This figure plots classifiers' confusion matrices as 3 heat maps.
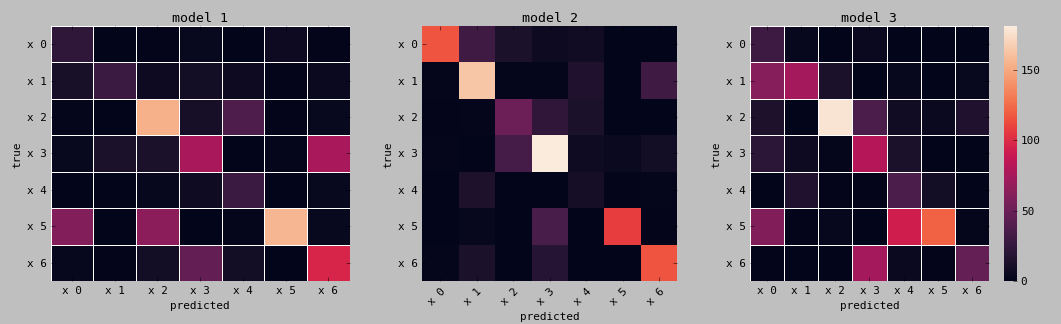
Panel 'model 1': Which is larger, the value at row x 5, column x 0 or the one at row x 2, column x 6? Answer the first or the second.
the first
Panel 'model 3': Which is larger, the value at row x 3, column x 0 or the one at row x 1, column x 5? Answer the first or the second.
the first
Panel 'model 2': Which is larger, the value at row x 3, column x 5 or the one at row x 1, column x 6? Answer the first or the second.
the second
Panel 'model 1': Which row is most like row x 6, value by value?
x 3
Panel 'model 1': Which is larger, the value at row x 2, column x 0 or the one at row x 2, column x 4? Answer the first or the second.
the second
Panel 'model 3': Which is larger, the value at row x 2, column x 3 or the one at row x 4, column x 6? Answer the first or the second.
the first
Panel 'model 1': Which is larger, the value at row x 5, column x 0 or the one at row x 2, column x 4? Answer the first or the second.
the first
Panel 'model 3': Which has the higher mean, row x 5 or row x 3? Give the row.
x 5
